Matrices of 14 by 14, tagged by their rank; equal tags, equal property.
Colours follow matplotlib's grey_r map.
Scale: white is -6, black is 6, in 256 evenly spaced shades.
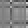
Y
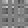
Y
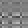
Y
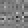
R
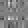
R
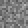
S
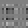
Y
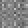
R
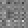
R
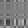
Y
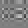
Y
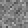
S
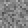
S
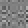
R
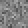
S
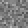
S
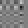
Y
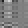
Y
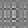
Y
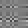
Y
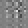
R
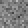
S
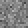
S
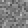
S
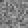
S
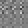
R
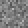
S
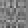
R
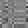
R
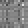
R
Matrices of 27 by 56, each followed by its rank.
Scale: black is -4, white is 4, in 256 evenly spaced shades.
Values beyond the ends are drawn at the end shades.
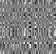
three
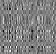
three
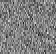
full rank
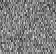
full rank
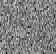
full rank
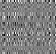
three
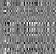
three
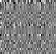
three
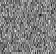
full rank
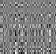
three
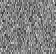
full rank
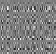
three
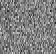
full rank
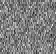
full rank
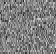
full rank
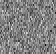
full rank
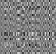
three
